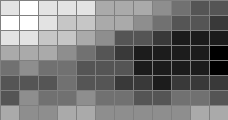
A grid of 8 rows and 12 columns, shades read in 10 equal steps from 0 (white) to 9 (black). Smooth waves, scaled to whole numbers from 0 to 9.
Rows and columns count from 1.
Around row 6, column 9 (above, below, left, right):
8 6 7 7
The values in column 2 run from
0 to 6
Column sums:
25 22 27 27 30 37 41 46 50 51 51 55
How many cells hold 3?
14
